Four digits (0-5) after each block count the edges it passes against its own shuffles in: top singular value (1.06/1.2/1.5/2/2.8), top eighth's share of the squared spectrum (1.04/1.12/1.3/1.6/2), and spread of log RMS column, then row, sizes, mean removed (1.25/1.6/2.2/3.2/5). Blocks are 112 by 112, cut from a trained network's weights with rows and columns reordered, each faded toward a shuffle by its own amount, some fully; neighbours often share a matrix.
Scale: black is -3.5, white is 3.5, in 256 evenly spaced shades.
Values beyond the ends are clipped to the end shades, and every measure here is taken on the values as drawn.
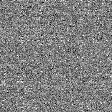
2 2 1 1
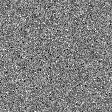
0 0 0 0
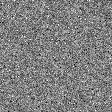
1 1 0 0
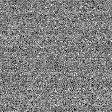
3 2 1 1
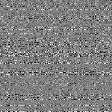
4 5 2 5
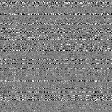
5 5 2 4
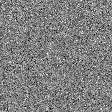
0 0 0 0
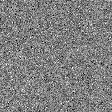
2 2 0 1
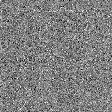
2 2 0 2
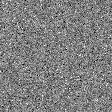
0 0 0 0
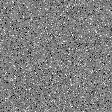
0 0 0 0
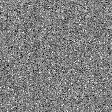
2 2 0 0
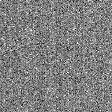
2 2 0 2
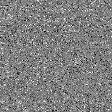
3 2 0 2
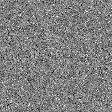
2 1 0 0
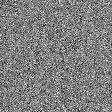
1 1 0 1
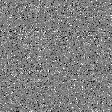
3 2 0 2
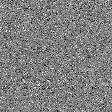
2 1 0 0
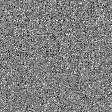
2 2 0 1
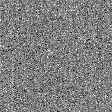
2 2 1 1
